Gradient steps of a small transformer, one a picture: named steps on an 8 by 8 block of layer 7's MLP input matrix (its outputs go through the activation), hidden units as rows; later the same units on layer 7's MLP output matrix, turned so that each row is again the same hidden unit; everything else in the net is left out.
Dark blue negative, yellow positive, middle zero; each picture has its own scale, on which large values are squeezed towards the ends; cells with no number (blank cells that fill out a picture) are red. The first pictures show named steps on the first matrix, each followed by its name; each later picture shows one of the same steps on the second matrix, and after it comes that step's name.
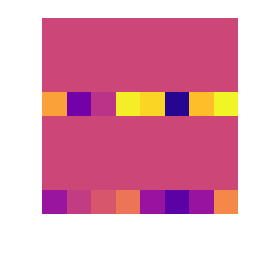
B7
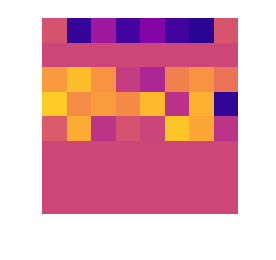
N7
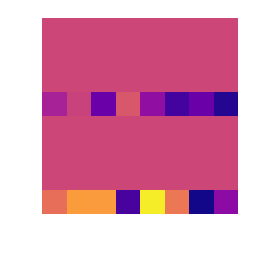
B7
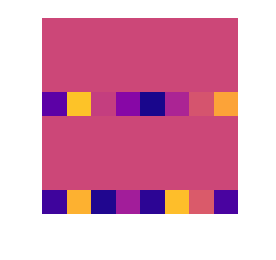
B7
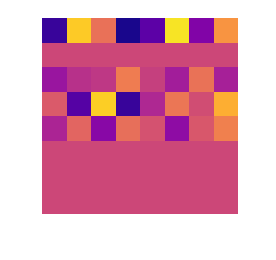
N7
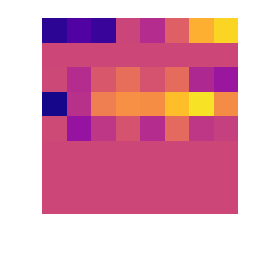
N7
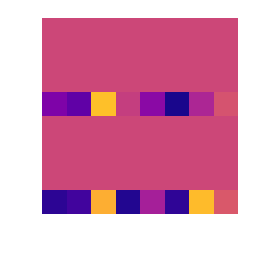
B7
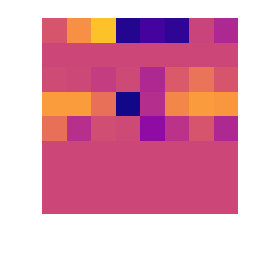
N7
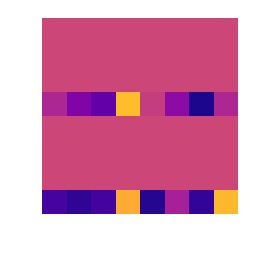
B7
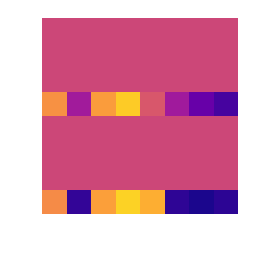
B7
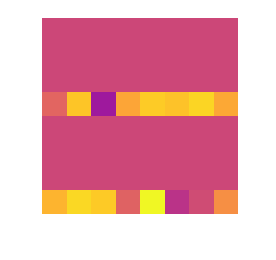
B7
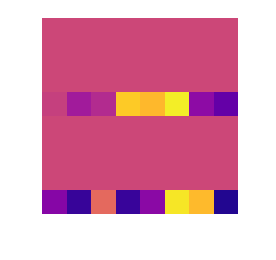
B7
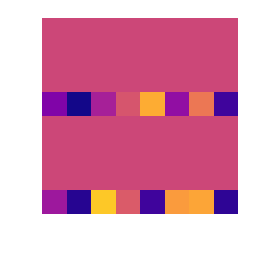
B7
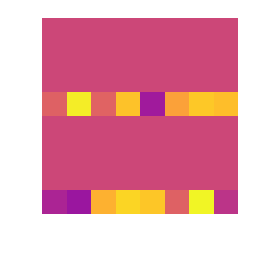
B7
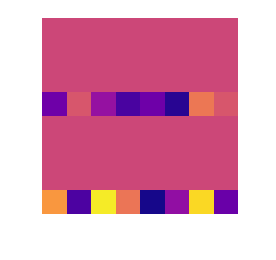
B7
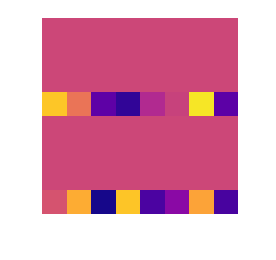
B7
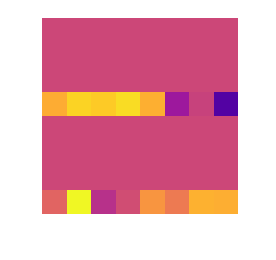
B7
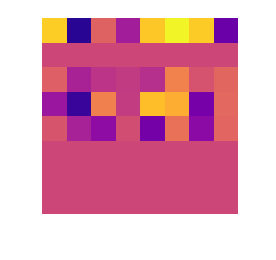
N7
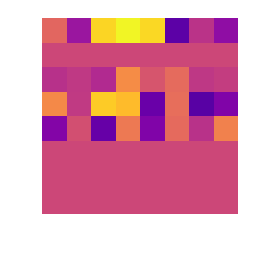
N7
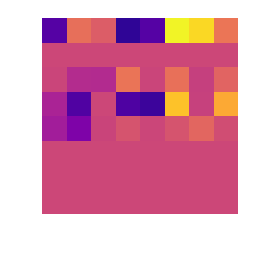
N7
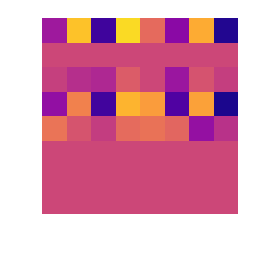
N7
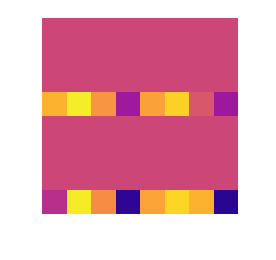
B7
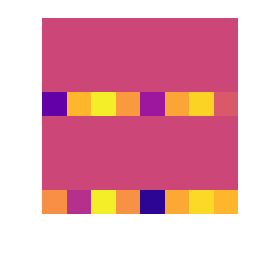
B7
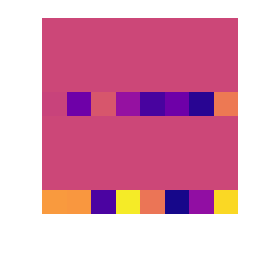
B7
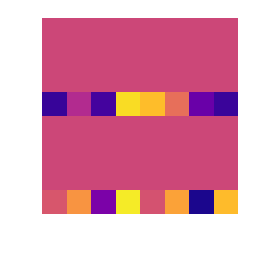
B7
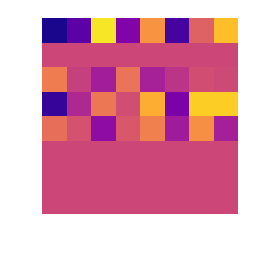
N7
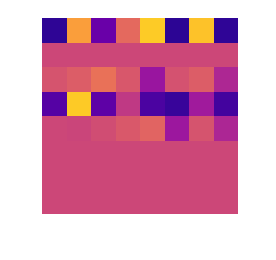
N7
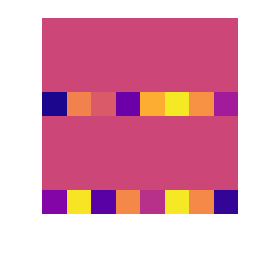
B7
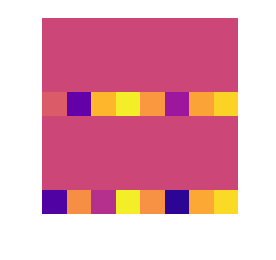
B7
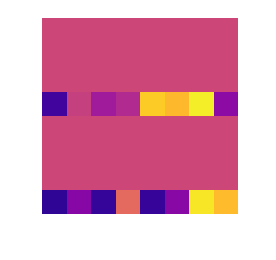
B7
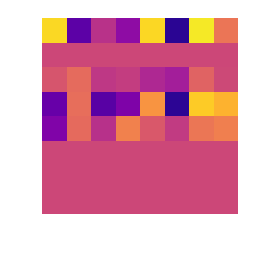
N7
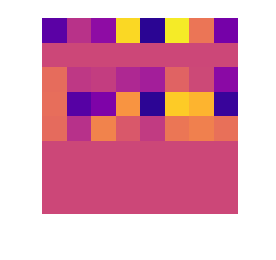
N7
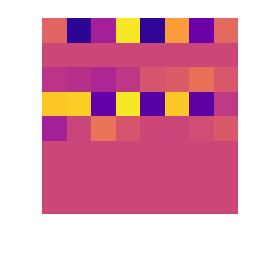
N7
